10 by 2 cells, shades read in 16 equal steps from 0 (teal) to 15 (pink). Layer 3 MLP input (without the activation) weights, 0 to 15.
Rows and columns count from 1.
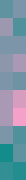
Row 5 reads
7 6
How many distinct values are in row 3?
1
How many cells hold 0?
1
